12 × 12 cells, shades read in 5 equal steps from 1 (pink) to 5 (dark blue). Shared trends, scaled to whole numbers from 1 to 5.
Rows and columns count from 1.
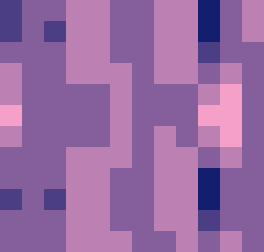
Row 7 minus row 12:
-1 0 0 1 1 0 0 -1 1 -1 -1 0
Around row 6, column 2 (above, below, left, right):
3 3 1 3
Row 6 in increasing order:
1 1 1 2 3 3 3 3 3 3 3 3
